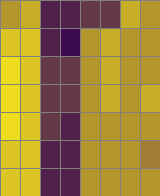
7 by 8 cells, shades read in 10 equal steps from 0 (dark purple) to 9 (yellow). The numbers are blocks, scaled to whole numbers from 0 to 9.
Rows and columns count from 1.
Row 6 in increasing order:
1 1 5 6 6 6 8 8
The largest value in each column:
9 8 2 2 6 7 7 7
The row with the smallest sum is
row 1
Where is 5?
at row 6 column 8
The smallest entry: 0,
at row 2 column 4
